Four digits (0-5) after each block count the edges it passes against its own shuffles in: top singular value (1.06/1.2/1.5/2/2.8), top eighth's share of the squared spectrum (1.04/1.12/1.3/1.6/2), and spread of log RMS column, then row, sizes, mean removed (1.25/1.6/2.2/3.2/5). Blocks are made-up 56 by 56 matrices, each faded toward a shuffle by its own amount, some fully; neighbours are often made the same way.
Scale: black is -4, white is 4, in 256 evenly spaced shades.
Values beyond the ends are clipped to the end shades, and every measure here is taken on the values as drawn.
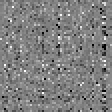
4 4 2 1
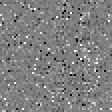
2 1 0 0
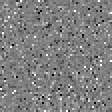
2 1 0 0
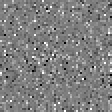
2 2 1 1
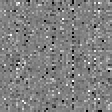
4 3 2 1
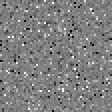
0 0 0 0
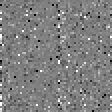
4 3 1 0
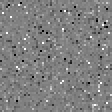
1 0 0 0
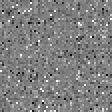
2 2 1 1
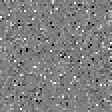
1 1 0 0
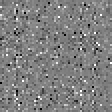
3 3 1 1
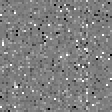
2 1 0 0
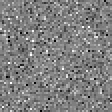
0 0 0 0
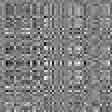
5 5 4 4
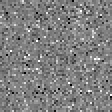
2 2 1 0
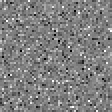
0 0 0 0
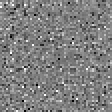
3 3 1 1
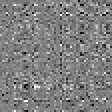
4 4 3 3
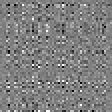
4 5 3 3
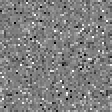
2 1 0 0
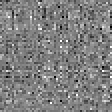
4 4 2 2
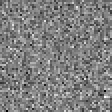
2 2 0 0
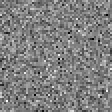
0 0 0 0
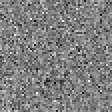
1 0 0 0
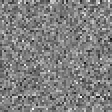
3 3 1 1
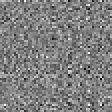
4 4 2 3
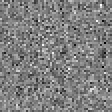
3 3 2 1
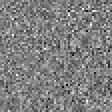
3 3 1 1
